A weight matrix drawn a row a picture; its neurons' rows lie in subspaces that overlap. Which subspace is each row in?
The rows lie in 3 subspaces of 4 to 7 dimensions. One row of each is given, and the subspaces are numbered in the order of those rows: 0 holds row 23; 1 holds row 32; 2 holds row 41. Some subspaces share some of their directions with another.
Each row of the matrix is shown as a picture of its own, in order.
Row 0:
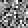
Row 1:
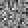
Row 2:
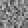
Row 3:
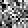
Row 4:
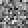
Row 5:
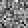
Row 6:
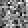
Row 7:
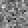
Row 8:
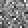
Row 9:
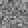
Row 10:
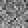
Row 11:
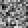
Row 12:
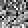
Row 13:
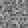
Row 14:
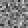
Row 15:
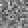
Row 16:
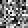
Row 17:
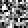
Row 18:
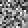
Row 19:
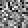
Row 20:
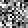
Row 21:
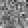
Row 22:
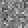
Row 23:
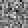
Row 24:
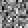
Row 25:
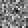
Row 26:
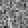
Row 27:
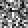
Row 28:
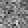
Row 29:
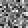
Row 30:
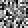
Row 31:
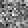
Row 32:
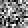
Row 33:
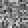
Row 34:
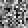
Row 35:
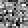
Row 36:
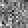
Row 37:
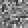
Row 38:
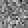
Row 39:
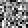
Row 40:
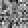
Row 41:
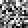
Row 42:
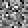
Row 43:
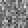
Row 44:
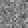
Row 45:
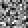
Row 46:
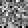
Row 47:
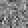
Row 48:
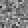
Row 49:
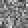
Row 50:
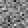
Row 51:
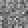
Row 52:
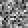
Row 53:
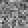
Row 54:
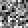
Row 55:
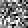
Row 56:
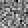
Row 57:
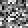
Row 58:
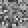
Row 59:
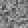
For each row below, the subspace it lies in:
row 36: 1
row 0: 0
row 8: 2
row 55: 1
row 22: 0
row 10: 2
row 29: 0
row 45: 1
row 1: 0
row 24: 0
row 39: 0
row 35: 1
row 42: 0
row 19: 0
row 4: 2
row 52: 2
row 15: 0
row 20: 1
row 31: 1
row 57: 2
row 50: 2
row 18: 2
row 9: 2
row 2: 0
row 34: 0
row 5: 0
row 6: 2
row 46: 0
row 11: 1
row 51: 2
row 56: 0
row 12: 2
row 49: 2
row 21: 2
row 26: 0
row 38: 1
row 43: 0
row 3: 1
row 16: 2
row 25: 0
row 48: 0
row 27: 0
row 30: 0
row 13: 2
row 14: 0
